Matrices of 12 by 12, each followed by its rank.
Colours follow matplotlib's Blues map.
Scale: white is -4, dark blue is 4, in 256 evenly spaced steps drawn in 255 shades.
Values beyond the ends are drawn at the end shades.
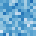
full rank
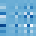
one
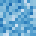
full rank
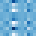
one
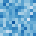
full rank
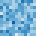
full rank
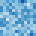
full rank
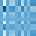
one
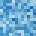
full rank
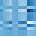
one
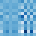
one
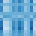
one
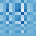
one
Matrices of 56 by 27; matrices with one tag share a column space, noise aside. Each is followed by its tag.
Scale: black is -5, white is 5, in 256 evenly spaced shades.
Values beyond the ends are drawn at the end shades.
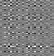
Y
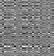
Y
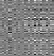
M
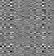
Y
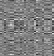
M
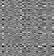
Y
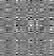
M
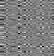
Y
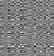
Y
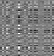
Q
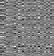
Y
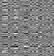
Y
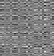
Y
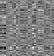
Q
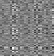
Q
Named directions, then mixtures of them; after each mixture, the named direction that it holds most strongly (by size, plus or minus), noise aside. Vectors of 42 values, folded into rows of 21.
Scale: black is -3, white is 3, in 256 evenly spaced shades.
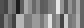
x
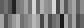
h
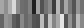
h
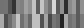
h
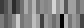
h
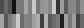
h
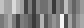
h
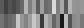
h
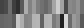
x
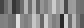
h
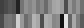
x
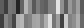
x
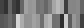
x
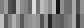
h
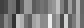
x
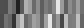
x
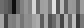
h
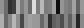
h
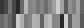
x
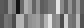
x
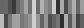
h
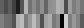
x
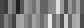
x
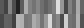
x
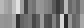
x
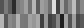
h
